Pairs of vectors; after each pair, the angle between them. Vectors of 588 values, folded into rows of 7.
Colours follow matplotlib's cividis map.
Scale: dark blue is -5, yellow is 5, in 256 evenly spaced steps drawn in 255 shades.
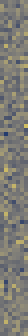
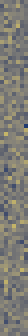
nearly opposite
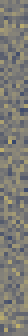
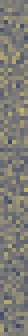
nearly opposite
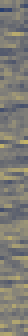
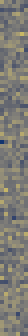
partly aligned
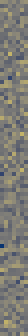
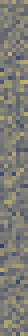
nearly parallel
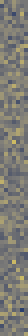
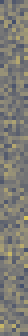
partly opposed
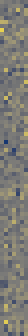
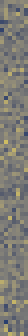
nearly opposite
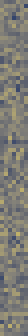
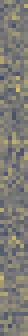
nearly opposite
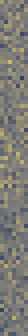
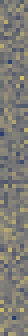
nearly opposite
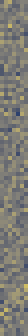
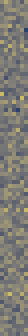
partly aligned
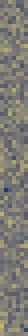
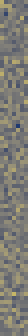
orthogonal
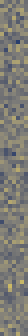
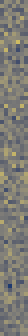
nearly opposite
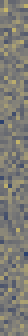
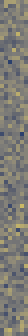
orthogonal
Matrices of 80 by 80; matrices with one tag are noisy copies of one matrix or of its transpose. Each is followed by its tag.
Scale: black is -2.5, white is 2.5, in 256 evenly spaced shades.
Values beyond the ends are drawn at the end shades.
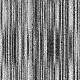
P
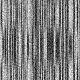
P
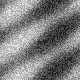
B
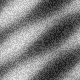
B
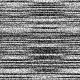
P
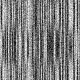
P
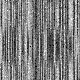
P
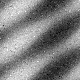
B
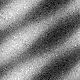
B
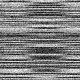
P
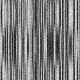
P
